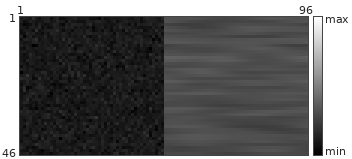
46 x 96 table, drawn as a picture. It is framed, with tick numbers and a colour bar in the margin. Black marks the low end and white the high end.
It is made of 1 by 2 panels. Panel 1,1: very low, fine-grained, faint in contrast. Panel 1,2: low, streaked across, faint in contrast.
